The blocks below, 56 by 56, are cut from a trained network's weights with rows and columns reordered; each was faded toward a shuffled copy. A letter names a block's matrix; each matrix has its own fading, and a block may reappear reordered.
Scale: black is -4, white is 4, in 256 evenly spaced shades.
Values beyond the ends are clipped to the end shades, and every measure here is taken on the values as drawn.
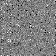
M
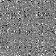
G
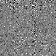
G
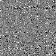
G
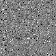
M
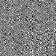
G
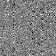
M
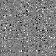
G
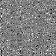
G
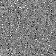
M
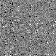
M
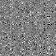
G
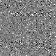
G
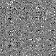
G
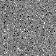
M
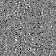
M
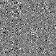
G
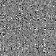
G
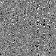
M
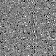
M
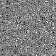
M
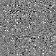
G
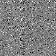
G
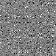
G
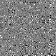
G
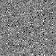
M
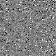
G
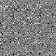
M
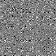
G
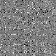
G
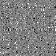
G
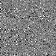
G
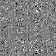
G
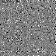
G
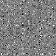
G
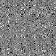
G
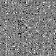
G
